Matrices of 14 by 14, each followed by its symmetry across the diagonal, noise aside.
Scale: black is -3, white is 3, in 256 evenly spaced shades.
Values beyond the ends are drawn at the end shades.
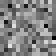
neither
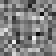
antisymmetric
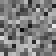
neither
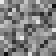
symmetric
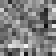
antisymmetric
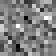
antisymmetric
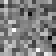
antisymmetric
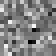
neither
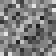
symmetric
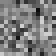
neither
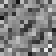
symmetric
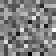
antisymmetric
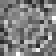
symmetric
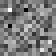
symmetric
